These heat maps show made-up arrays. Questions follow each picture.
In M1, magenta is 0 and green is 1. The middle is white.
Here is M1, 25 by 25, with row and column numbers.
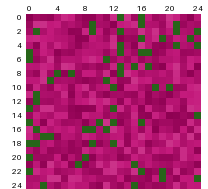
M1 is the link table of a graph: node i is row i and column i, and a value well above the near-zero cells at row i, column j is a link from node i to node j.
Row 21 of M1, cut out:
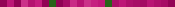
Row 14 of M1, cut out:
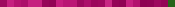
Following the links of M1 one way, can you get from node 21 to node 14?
no
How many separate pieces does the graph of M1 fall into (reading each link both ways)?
1
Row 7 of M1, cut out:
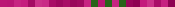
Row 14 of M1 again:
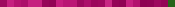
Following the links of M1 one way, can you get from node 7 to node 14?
no
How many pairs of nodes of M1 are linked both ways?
3
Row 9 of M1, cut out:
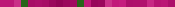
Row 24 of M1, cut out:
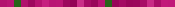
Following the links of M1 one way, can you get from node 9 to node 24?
yes
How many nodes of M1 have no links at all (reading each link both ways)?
0
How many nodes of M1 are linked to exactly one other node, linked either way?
1
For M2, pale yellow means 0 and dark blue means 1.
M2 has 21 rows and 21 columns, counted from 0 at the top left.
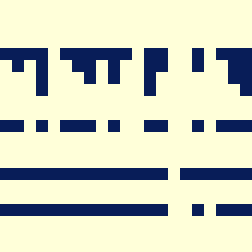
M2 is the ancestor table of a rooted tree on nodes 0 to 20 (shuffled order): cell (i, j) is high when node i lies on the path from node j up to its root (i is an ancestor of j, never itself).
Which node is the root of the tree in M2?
14
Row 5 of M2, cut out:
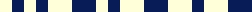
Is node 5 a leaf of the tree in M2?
no
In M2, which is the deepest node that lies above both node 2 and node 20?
4
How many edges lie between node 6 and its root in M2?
5
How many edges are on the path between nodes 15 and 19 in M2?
7
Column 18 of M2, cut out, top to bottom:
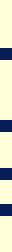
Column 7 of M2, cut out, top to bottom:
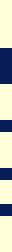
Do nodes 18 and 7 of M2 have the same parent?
no
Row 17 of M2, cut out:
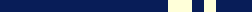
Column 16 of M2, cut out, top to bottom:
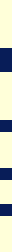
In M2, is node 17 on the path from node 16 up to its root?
yes
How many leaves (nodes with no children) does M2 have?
14
